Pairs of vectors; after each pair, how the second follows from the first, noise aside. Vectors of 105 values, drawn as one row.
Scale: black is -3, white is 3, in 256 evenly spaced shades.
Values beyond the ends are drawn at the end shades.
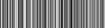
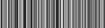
negated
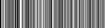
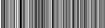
negated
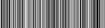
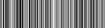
wrapped around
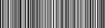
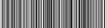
wrapped around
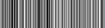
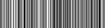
negated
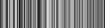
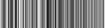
negated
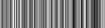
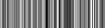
wrapped around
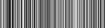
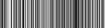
negated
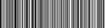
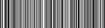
wrapped around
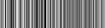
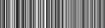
negated
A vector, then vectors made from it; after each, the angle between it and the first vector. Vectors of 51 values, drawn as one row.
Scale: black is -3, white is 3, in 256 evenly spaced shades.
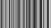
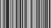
partly opposed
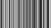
nearly parallel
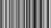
nearly parallel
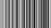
partly aligned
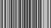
partly aligned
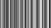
nearly opposite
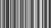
nearly opposite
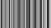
nearly parallel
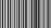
orthogonal
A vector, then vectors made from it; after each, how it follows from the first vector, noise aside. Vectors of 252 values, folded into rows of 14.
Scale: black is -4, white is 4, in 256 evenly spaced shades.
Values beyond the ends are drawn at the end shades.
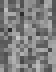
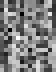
scaled up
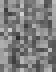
negated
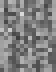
negated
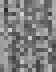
negated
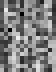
scaled up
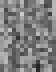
negated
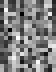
scaled up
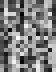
scaled up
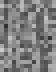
wrapped around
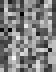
scaled up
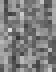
negated
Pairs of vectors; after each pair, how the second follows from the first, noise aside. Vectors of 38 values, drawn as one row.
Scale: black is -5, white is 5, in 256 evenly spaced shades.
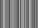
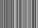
shuffled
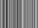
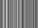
negated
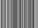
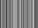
negated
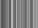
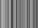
negated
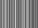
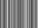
shuffled
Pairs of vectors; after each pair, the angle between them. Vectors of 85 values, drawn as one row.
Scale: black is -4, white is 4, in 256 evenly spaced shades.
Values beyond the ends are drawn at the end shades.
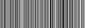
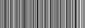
partly aligned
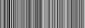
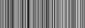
orthogonal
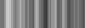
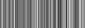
orthogonal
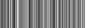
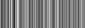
nearly parallel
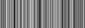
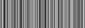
partly aligned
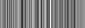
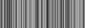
partly aligned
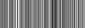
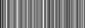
orthogonal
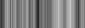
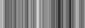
nearly opposite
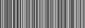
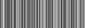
partly aligned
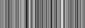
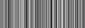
nearly parallel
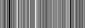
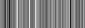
nearly parallel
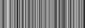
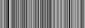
partly opposed
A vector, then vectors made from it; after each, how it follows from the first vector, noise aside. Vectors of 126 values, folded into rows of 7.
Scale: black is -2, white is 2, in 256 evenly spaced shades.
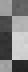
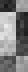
reversed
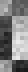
copied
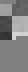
partly zeroed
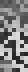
sign-scrambled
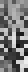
sign-scrambled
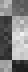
copied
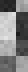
reversed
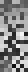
sign-scrambled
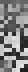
sign-scrambled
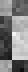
copied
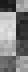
reversed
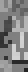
partly zeroed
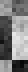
copied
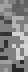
partly zeroed
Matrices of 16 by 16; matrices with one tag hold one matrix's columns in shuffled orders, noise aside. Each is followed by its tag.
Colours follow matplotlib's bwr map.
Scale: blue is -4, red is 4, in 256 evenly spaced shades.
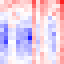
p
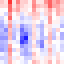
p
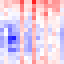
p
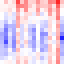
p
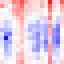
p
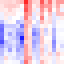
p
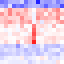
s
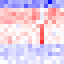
s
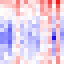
p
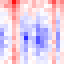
p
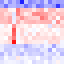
s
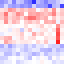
s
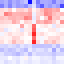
s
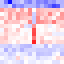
s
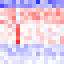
s
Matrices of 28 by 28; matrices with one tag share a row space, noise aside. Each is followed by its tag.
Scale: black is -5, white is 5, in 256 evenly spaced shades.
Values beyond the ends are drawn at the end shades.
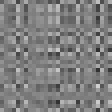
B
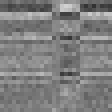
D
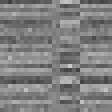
D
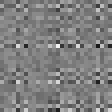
B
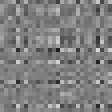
B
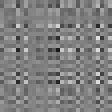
B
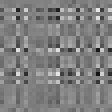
B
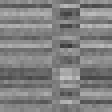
D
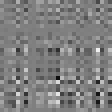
B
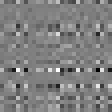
B
